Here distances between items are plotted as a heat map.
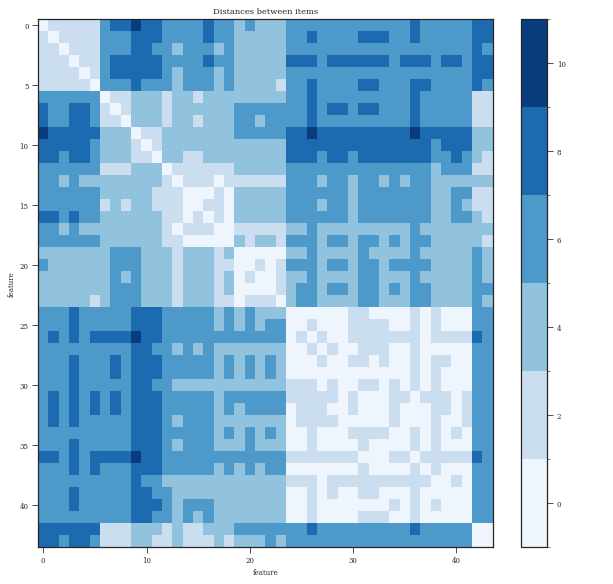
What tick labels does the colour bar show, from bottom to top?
0, 2, 4, 6, 8, 10
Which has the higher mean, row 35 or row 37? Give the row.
37
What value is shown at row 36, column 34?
2
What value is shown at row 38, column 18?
4
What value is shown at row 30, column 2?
6
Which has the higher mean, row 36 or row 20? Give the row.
36
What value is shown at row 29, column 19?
4
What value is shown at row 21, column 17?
2
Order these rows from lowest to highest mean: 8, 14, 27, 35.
27, 35, 14, 8
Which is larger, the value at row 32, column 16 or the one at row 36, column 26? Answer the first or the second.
the first
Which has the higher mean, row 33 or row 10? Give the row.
10
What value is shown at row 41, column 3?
6
